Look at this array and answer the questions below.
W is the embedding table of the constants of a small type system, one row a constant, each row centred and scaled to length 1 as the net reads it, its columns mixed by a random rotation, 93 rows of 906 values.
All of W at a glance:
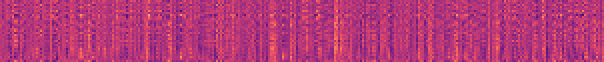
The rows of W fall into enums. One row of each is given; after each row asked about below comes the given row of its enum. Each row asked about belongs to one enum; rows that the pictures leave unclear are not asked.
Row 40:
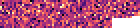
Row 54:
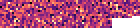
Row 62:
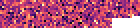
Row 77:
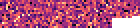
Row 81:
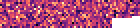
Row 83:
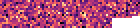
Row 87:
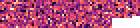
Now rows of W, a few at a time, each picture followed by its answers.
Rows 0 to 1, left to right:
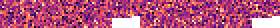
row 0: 62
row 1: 54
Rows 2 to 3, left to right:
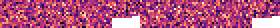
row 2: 83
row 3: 81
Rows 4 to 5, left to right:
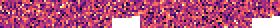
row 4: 40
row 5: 62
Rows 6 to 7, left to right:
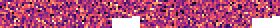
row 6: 54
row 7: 87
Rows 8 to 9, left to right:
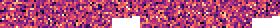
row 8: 87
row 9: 83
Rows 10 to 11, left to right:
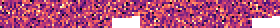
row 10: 40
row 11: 54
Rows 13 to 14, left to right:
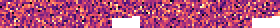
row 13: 54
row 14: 40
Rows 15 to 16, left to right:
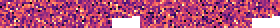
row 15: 54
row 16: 62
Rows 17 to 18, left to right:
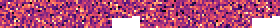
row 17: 54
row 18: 87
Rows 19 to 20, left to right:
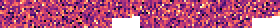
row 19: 62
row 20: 40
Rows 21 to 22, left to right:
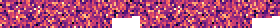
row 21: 81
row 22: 81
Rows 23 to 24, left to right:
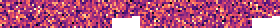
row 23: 81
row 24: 54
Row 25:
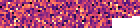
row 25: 54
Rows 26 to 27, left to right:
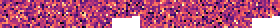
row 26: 83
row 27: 62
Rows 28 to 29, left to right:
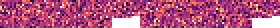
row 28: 40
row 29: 54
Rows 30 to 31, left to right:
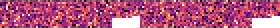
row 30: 77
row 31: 62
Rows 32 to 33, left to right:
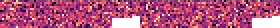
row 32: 87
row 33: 77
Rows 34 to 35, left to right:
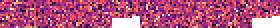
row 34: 87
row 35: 77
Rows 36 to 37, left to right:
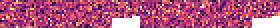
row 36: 87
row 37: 40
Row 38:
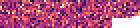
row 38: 40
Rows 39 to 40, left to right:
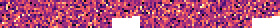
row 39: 77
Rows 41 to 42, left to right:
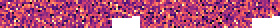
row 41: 54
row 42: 62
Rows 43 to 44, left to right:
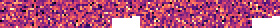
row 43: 87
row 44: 54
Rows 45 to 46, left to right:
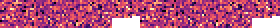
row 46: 87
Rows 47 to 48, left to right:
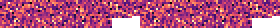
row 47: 54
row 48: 54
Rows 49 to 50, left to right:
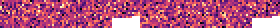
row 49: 40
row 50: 83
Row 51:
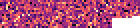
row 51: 77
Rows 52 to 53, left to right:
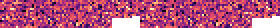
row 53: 87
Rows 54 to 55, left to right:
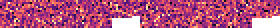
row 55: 77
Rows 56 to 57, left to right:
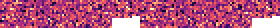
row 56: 87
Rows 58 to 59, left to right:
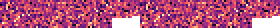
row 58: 77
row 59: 77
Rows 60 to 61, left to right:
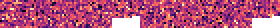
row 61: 62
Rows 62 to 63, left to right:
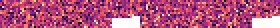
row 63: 77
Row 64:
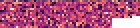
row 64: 87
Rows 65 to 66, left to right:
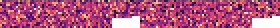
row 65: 81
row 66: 87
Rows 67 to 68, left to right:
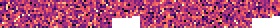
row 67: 77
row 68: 62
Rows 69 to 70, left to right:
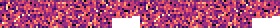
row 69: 77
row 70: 77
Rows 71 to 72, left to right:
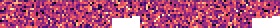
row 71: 87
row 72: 77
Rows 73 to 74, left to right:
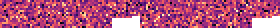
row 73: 83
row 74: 77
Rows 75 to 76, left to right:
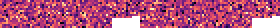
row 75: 83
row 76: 87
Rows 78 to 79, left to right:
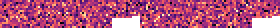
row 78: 83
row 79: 77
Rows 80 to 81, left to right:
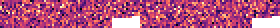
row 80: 40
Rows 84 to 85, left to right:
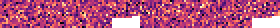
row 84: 83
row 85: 40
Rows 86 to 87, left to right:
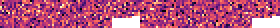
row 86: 40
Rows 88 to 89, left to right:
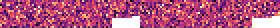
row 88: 81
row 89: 40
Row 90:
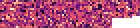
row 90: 87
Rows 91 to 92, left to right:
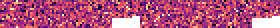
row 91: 87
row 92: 77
